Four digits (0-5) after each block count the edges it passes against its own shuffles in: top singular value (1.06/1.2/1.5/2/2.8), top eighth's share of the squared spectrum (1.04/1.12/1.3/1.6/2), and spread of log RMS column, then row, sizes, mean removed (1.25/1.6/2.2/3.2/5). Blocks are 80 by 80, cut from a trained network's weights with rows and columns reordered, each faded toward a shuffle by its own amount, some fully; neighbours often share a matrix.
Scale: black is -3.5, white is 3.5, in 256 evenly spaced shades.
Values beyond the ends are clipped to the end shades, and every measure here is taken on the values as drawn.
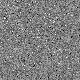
0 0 0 0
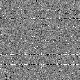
4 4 1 2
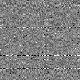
4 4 1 3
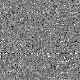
3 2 1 2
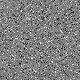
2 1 0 0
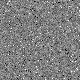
0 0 0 0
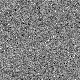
0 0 0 0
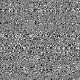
3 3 0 3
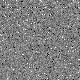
2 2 0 0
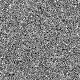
0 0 0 0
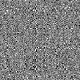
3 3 2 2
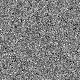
0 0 0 0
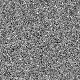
1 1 0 0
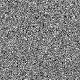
2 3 0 1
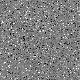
1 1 0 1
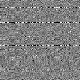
5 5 1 3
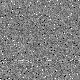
2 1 0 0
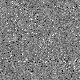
2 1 0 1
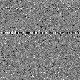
4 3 0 2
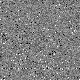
2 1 0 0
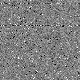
3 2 0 1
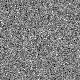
1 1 0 0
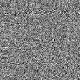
3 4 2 2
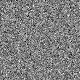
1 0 0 0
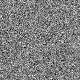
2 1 0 0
